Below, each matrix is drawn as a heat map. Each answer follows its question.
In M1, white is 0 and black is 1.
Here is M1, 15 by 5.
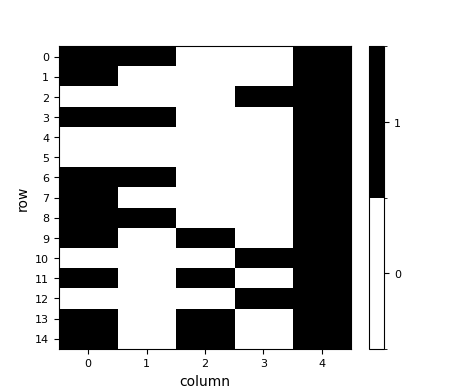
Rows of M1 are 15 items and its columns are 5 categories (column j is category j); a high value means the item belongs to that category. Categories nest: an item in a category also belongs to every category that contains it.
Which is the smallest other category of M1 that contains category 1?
0
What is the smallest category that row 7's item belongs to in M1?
0
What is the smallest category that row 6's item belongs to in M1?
1
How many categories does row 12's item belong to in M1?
2
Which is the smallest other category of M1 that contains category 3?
4
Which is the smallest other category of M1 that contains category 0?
4
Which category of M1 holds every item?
4
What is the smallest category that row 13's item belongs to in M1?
2
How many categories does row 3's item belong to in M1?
3
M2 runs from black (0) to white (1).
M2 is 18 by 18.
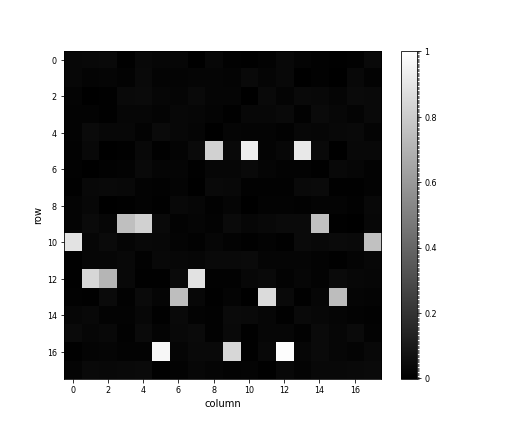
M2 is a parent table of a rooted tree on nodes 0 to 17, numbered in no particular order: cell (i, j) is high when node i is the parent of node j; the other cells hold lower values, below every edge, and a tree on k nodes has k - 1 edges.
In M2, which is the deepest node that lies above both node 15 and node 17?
5
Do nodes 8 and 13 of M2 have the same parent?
yes
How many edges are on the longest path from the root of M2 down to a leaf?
3
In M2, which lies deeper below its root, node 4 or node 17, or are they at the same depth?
node 17
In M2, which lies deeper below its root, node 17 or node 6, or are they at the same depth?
the same depth
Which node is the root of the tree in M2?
16
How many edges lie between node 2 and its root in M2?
2
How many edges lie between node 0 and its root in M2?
3
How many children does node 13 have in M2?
3
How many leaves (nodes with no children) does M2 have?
12
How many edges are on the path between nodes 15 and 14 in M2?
5
